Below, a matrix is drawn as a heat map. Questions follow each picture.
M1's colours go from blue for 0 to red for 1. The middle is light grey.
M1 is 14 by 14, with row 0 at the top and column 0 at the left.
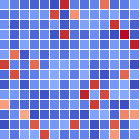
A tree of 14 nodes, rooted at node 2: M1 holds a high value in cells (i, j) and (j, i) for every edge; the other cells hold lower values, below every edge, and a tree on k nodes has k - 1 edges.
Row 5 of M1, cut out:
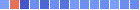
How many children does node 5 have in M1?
0
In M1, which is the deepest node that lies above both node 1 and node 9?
12
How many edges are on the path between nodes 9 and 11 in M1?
6
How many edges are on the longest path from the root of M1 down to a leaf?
8
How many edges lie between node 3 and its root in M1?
3
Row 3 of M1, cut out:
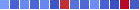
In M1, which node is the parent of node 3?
12
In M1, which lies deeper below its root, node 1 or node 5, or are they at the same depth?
node 5
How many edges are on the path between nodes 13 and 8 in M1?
8
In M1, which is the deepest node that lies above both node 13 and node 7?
11
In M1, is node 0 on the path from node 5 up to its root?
no
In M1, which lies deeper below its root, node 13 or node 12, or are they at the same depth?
the same depth
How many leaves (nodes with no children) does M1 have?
3
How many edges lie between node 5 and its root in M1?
5
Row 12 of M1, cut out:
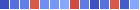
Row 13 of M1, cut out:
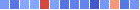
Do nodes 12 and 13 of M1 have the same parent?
yes
